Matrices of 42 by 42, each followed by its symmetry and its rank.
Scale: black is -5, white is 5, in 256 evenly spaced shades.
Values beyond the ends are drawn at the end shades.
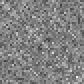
symmetric, full rank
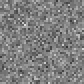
symmetric, full rank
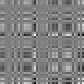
symmetric, rank one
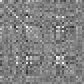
symmetric, rank five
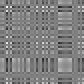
symmetric, rank one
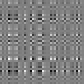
neither, rank one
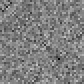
symmetric, full rank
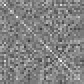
symmetric, rank five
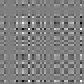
symmetric, rank one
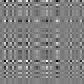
neither, rank one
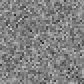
symmetric, full rank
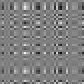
neither, rank one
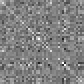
symmetric, rank five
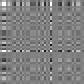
symmetric, rank one
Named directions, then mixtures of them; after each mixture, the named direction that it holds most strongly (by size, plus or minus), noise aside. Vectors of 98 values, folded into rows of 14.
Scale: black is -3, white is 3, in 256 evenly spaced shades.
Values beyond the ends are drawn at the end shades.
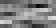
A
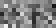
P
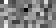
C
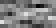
A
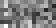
P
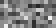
P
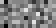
C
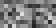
P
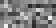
P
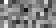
C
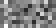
C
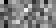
C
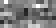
A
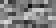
A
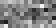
A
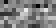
A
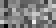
P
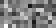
P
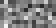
C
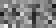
P
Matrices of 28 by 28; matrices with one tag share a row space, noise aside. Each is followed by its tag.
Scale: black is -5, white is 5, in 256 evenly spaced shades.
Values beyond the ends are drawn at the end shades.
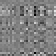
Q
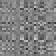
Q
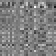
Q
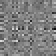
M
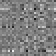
Q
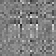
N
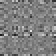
M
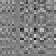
Q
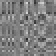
Q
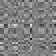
M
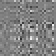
N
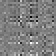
N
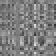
Q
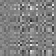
N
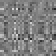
M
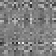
M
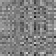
Q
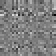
M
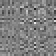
Q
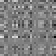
M
